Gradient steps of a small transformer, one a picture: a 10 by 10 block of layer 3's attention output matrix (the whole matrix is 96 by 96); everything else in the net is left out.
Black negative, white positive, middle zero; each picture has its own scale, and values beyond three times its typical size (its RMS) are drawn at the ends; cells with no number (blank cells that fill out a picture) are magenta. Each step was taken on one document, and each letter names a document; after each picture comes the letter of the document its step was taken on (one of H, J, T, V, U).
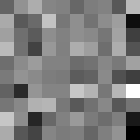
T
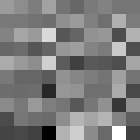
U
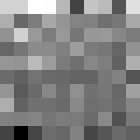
U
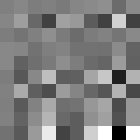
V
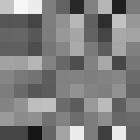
U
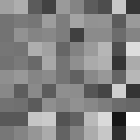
V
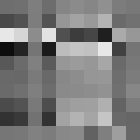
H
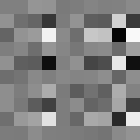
V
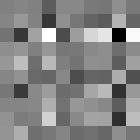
V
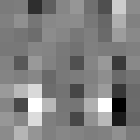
U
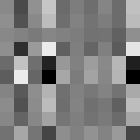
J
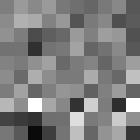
U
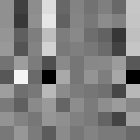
J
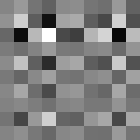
V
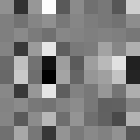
J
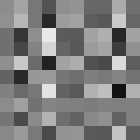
V
